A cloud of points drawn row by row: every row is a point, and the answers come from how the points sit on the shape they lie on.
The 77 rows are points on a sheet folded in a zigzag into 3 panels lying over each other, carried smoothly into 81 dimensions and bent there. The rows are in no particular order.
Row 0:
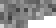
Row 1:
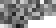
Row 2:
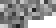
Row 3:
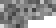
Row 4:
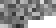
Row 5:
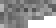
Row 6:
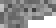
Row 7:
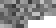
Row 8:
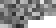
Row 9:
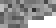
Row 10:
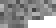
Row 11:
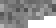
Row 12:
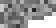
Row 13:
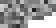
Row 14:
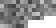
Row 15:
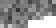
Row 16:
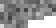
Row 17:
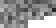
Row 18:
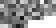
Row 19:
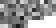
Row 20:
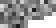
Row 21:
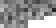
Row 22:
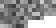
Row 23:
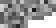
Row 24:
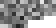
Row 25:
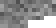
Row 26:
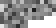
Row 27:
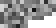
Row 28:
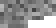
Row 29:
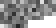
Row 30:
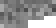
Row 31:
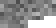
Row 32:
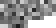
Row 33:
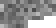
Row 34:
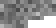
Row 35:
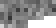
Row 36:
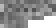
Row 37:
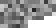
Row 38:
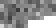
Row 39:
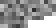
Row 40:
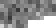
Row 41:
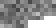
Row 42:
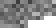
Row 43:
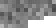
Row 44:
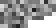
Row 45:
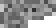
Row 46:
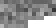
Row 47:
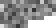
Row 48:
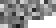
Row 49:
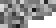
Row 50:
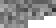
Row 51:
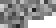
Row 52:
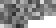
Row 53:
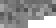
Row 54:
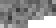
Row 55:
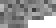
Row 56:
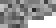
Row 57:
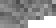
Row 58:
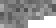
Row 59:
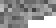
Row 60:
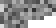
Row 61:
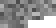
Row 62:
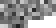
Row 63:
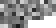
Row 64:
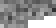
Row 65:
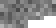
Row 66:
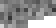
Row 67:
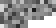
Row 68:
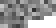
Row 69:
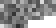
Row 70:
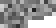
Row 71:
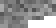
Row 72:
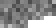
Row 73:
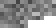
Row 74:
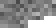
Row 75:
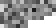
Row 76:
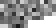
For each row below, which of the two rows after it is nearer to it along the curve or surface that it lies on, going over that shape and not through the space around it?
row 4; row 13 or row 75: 13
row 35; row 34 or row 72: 72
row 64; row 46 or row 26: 46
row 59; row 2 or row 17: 2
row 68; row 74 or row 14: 74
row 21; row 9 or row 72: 72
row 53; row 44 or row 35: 35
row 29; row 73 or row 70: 70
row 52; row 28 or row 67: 67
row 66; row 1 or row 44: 1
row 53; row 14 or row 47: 14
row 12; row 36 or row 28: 36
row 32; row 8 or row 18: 18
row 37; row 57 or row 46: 57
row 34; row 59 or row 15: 15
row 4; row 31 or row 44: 44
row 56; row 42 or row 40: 42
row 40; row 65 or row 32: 65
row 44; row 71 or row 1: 71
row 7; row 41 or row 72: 41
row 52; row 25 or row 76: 76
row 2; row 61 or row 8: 8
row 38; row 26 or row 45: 26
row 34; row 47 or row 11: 11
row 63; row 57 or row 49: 49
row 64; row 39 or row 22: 22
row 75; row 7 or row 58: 58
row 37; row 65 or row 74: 74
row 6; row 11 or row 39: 11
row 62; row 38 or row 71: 71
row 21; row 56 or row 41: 41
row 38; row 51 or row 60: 60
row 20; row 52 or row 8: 8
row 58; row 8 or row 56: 8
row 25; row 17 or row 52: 17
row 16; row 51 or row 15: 15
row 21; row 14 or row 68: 14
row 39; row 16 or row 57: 57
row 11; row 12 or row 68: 12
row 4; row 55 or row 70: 70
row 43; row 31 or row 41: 41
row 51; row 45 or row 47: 45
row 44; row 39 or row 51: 39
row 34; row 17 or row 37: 17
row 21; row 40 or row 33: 40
